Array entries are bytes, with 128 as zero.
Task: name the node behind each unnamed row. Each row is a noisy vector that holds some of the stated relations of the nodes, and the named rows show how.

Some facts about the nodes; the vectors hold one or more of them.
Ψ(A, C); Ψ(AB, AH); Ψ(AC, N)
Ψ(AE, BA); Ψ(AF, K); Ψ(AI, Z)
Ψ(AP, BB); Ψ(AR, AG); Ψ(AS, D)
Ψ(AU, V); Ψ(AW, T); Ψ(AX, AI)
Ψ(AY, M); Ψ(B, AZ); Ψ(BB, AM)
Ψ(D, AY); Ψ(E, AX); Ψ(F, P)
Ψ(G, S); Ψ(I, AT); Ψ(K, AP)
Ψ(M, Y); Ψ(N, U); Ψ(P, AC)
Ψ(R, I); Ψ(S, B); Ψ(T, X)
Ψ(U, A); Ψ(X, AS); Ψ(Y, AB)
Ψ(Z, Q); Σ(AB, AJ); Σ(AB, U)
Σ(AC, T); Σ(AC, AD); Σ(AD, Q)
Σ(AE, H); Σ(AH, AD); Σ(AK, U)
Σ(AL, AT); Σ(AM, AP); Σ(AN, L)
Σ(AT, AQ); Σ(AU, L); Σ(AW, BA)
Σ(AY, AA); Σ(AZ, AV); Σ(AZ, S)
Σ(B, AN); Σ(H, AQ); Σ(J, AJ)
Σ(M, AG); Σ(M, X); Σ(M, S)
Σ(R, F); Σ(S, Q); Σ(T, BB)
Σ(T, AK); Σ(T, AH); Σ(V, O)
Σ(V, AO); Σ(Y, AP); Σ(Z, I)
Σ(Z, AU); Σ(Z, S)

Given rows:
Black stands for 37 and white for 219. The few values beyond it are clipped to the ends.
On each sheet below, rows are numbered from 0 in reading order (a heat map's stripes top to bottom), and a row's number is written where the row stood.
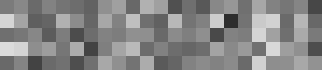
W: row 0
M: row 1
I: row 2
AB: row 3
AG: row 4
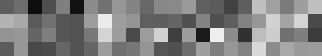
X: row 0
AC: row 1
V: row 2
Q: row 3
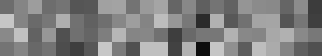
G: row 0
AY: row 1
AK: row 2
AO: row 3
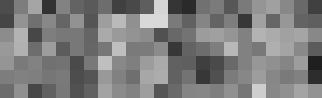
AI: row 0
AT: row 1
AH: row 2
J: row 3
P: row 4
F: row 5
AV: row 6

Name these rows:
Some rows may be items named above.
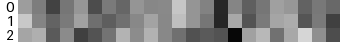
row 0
D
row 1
AY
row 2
U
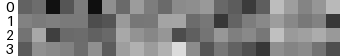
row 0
X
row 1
F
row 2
AD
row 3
AE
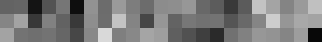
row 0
X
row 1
T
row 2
N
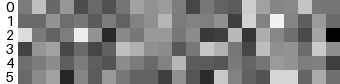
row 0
AJ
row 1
L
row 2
Y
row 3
S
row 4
E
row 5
Z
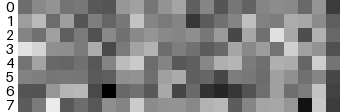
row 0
G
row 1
J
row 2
AU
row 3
AB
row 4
AZ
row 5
AR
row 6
AP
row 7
B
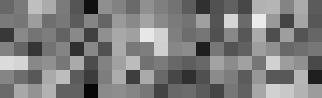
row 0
K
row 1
AN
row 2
AQ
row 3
AS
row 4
AB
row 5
AM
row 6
BB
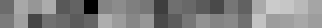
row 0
BB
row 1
AD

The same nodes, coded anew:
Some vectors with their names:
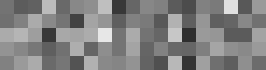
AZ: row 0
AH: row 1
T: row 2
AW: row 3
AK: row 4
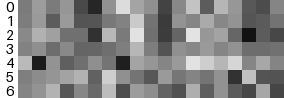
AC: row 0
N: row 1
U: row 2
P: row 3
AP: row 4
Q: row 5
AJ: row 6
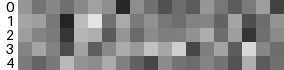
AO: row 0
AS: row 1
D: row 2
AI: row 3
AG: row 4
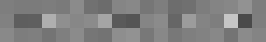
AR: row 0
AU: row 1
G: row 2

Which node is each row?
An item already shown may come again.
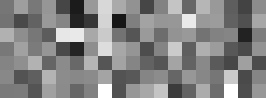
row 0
AC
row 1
M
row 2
X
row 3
AC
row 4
AJ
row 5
AU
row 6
Z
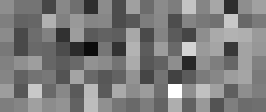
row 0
AY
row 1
AN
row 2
AM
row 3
Y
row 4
J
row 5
V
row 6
BB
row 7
AD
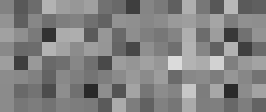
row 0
L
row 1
AF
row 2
D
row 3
I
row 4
K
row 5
E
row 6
AY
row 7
F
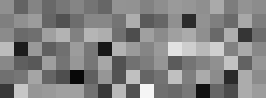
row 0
AF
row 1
J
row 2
S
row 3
AP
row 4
B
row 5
AB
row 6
AQ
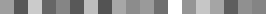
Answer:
BB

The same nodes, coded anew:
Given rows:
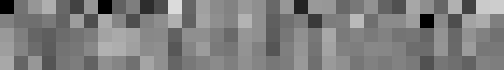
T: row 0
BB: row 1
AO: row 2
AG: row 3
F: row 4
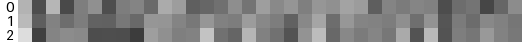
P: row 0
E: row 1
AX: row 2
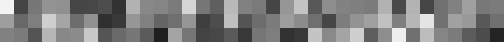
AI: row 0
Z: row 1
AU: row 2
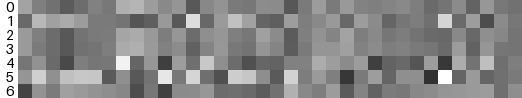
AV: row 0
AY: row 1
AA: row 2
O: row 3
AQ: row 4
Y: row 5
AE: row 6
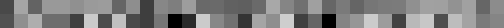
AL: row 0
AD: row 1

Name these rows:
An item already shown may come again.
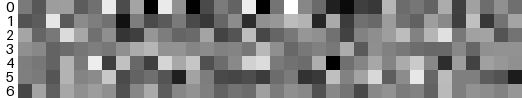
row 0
S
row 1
AC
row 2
Z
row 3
AJ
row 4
AP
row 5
AU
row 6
J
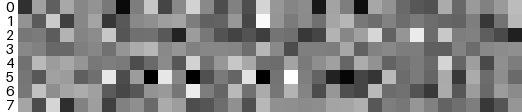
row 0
AK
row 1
U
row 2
AU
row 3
AJ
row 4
AY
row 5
S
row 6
AB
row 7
N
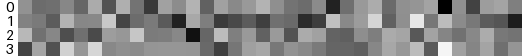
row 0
K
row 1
AU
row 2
Q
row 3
AM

